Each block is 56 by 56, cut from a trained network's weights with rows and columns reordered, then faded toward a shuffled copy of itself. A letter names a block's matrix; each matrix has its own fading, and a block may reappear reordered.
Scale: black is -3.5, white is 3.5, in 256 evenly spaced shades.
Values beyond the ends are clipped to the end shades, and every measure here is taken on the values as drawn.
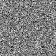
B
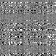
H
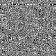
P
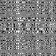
H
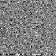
P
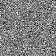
B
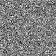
B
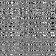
H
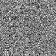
B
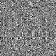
P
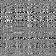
H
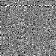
P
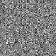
P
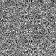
B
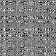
H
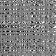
H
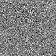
B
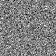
B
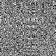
B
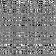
H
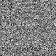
B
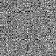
P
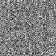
P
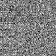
B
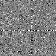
P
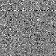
P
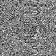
B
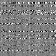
H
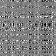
H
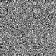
B
